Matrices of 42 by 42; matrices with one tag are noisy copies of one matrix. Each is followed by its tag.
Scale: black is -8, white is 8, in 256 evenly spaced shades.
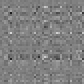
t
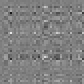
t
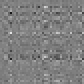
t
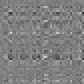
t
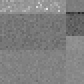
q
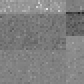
q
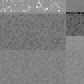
q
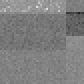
q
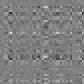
t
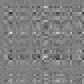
t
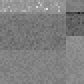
q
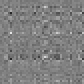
t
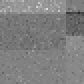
q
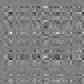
t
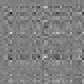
t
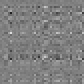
t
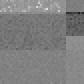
q
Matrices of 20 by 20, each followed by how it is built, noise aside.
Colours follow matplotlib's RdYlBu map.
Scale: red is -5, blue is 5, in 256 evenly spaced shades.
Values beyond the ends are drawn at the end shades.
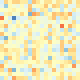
low rank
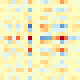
low rank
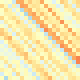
Toeplitz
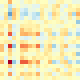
low rank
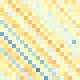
Toeplitz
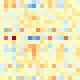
low rank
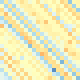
Toeplitz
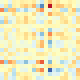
low rank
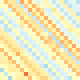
Toeplitz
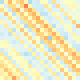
Toeplitz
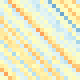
Toeplitz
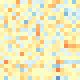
low rank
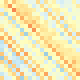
Toeplitz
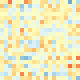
low rank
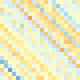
Toeplitz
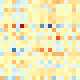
low rank
